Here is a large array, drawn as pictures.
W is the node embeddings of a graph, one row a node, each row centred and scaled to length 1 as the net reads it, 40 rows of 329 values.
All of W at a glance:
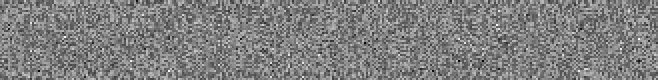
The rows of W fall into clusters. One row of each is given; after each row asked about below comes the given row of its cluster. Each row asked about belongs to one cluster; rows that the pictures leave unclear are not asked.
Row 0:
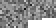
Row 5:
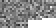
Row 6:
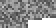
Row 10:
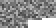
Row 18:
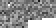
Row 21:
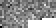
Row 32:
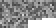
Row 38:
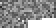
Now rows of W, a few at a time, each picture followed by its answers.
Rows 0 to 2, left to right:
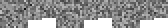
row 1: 0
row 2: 18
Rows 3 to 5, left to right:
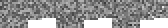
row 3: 38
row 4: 6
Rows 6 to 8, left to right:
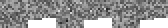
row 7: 10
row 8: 18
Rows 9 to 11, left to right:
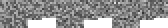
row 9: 10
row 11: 21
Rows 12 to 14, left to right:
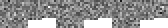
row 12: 5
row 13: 21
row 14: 5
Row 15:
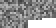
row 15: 0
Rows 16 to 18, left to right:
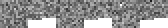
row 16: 10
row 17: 32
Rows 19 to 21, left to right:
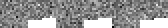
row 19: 21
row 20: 10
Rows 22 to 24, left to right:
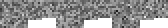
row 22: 32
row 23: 18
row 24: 32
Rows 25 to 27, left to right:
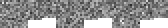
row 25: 21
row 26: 32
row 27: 38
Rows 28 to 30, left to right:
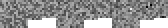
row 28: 10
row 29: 38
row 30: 21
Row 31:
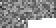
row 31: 38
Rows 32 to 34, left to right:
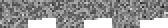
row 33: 38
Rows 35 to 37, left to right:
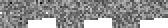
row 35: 18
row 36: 6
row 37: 6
